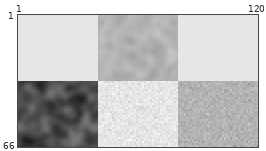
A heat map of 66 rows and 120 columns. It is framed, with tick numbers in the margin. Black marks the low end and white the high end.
The table splits into 2 rows of 3 panels. Panel 1,1: very high, flat. Panel 1,2: high, blotchy, faint in contrast. Panel 1,3: very high, flat. Panel 2,1: low, blotchy. Panel 2,2: very high, fine-grained, faint in contrast. Panel 2,3: high, fine-grained, faint in contrast.
